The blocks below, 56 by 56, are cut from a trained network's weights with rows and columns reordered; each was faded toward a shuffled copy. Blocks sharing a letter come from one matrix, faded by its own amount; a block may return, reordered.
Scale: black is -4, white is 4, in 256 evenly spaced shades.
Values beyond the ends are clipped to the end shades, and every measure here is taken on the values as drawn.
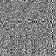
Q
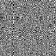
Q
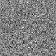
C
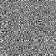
Q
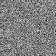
C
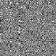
Q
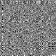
Q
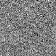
C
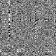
Q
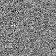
C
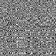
Q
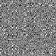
Q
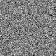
C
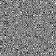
Q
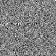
C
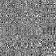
Q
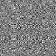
Q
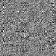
Q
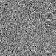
C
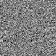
C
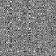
Q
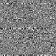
Q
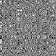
Q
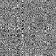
Q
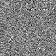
C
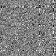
Q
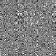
Q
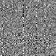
Q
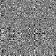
Q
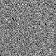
C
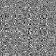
Q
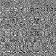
Q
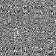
Q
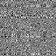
Q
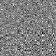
Q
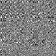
Q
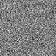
C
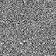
C
